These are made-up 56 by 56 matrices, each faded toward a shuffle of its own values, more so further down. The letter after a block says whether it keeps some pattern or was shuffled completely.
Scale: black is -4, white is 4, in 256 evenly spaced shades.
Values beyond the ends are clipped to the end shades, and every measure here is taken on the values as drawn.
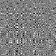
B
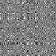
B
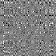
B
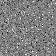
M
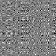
B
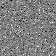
M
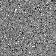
M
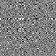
B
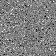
M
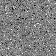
M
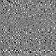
B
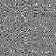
B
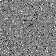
M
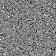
M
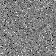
M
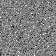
M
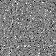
M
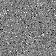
M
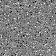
M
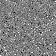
M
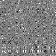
B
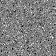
M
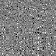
B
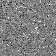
M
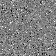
M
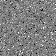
M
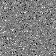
M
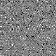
B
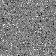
M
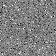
M
